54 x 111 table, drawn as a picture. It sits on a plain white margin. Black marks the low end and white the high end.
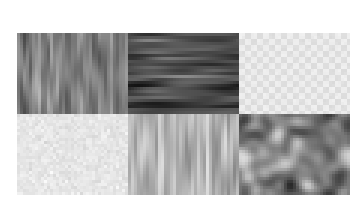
It is made of 2 by 3 panels. Panel 1,1: middling, streaked downward. Panel 1,2: low, streaked across. Panel 1,3: very high, checkered, faint in contrast. Panel 2,1: very high, fine-grained, faint in contrast. Panel 2,2: high, streaked downward. Panel 2,3: middling, blotchy, strong in contrast.
